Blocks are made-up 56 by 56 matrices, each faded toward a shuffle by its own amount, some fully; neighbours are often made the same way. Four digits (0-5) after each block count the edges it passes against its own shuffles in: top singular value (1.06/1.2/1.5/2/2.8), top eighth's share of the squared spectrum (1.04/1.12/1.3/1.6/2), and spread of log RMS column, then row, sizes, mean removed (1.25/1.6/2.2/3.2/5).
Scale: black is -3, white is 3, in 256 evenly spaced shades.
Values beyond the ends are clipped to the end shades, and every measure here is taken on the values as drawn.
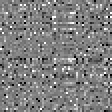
4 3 2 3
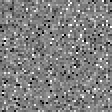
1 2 0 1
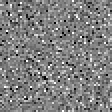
0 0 0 0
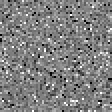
0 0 0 0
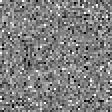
0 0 0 0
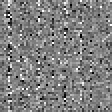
2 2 3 0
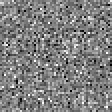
3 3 1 1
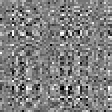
4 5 3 3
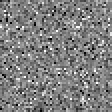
1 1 0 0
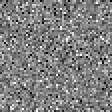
0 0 0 0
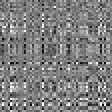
5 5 4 4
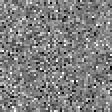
3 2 1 0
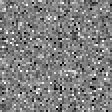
3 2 1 1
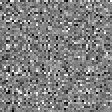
4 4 2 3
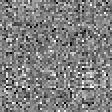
4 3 2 2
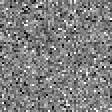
2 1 0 0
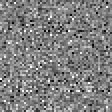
1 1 0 1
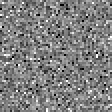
0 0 0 0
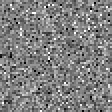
0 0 0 0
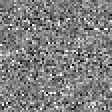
1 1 0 3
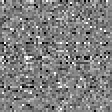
4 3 1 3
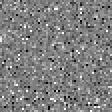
1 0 0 0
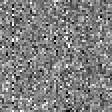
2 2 3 0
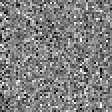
1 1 3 0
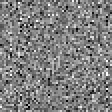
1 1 2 0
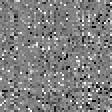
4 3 2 1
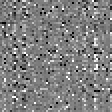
4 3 2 1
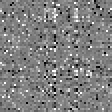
4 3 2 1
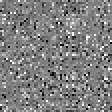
4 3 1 1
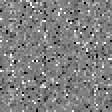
2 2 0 0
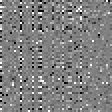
5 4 3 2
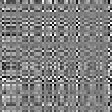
5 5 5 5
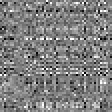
4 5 3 3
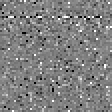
3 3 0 1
